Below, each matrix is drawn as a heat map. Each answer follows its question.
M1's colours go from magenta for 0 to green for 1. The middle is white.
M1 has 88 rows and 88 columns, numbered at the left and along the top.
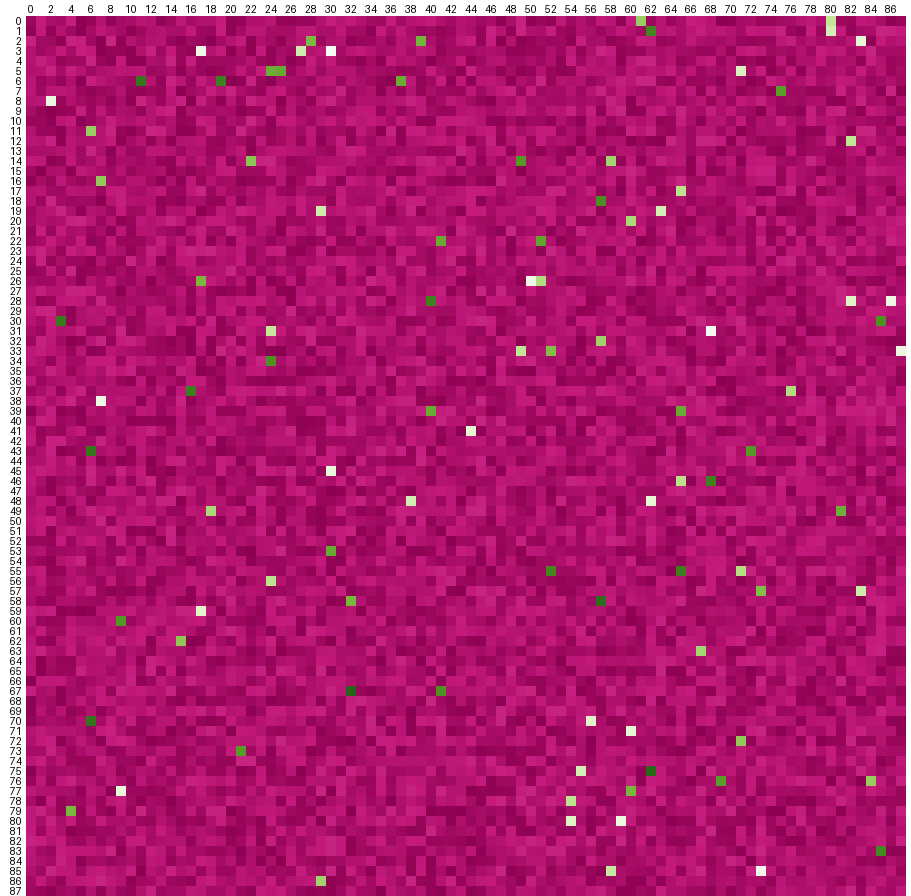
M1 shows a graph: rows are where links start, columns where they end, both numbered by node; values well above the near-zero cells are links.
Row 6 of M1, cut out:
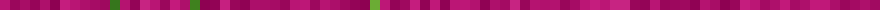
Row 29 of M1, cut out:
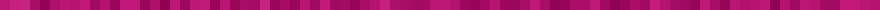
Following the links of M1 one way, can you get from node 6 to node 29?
yes
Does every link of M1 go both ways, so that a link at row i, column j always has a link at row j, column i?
no
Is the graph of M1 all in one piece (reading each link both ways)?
no
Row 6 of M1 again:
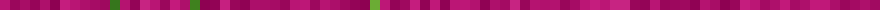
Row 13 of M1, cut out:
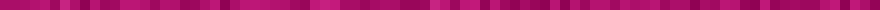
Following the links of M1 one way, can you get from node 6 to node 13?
no
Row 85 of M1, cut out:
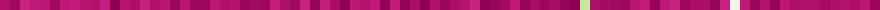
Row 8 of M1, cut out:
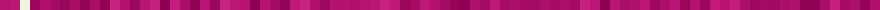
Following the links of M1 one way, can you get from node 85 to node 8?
no
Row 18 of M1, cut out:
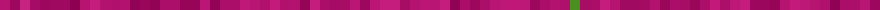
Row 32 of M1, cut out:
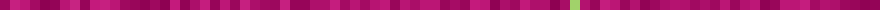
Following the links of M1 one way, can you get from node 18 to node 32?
yes
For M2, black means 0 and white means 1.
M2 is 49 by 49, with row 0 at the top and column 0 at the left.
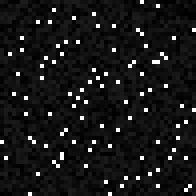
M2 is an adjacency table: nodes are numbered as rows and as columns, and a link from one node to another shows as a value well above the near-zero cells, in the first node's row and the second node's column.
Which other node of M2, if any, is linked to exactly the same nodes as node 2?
node 40
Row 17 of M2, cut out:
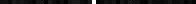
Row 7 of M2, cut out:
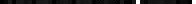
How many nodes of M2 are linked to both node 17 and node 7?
0
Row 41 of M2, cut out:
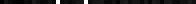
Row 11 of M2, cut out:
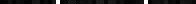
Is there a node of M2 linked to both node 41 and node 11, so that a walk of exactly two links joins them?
yes
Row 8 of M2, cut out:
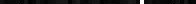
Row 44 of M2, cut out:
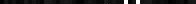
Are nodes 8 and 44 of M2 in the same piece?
no
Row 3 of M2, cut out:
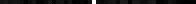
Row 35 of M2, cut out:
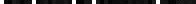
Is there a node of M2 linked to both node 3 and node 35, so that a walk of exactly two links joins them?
yes
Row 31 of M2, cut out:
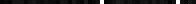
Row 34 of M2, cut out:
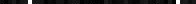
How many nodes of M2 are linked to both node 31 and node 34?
1
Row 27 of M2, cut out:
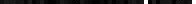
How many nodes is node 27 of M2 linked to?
2
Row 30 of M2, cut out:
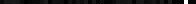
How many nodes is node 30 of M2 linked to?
1
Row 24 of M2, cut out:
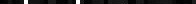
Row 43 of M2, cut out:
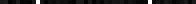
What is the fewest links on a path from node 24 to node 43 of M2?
6
